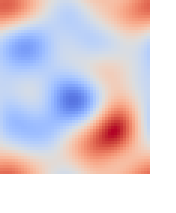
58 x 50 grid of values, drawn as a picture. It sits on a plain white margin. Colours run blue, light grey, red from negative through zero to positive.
The field is smooth, with broad soft blobs. The ninth with the highest average is the bottom right. No lone cell stands out from its neighbours. There are no regular stripes. The centre is the ninth with the lowest average.
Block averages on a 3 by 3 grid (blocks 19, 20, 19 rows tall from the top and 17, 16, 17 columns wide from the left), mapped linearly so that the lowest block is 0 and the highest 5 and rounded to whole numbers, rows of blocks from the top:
213 | 103 | 235
